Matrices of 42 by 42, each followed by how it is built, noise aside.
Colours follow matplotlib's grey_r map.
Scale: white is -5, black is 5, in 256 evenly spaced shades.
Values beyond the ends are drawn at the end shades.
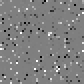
sparse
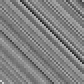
Toeplitz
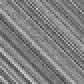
Toeplitz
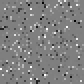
sparse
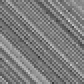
Toeplitz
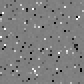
sparse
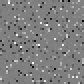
sparse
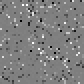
sparse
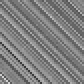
Toeplitz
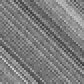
Toeplitz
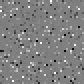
sparse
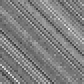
Toeplitz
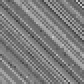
Toeplitz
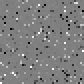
sparse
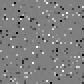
sparse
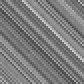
Toeplitz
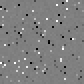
sparse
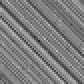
Toeplitz
